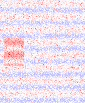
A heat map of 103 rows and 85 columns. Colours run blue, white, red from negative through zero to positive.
Stripes: horizontal, repeating 8 times. Odd patch: higher, in the middle left. Ninth with the highest average: middle left.
